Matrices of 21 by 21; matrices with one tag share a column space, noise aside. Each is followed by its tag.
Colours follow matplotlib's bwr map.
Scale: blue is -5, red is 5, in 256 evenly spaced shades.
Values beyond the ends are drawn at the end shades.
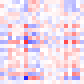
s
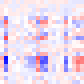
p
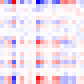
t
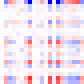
t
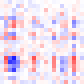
p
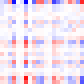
t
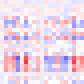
p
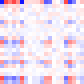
t
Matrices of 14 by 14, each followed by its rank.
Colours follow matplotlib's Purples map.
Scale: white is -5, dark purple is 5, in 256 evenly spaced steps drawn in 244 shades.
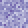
full rank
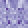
three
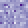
three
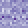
three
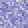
full rank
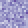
full rank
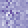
three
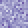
full rank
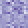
three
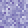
full rank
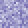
full rank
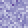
full rank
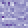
three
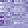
three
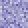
full rank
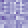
three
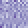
three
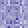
three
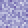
full rank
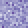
full rank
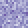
full rank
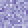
full rank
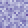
full rank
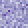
full rank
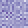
three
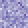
full rank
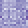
three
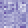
three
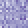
three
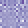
three
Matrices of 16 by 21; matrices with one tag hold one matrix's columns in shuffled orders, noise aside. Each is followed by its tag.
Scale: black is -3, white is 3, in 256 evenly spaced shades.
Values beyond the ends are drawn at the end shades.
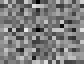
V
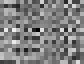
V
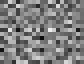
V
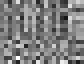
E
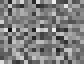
V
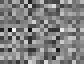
V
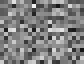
V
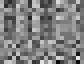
E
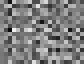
V
